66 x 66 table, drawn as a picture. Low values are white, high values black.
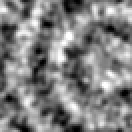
Histogram: bell-shaped. Rings: centred on the middle right. Grain: blotchy.
